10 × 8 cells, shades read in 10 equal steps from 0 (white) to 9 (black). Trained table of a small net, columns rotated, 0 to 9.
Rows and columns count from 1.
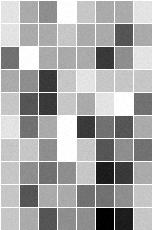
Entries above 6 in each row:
0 0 1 1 1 1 0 2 0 2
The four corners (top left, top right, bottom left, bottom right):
1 1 2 2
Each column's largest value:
5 6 7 4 7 9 8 5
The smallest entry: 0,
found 5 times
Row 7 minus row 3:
-3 2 1 -3 -1 -1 0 4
